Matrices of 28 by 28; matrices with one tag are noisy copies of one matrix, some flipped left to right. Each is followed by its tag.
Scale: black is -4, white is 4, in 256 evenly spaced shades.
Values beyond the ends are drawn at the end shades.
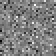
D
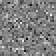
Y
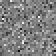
D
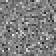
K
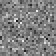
Y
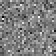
D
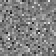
K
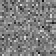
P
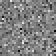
D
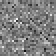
Y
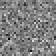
Y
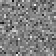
P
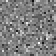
K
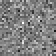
D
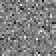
P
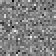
P
